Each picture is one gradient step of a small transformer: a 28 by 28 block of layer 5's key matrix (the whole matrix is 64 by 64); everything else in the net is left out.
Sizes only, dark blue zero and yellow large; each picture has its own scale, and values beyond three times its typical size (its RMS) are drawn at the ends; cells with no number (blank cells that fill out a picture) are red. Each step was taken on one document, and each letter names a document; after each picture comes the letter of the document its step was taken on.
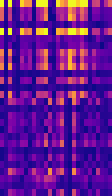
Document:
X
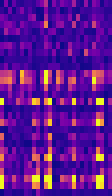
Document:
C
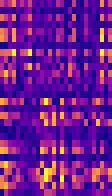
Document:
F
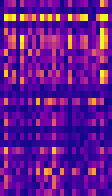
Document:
F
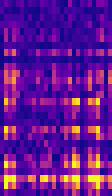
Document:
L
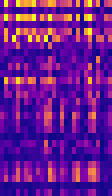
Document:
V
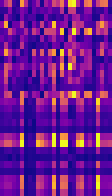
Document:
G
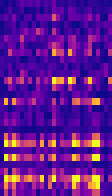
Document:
L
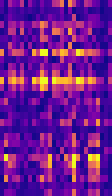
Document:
L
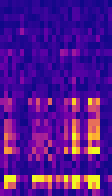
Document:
L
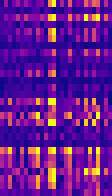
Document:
F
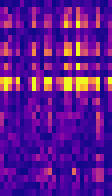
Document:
C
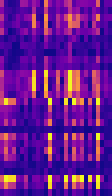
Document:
C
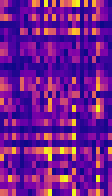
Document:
C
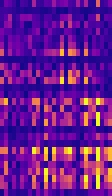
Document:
F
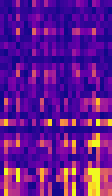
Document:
L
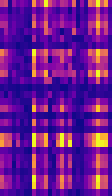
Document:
X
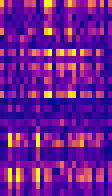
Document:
X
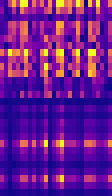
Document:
X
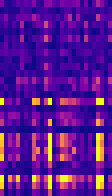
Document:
C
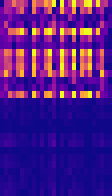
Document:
G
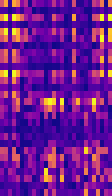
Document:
F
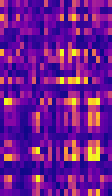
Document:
L
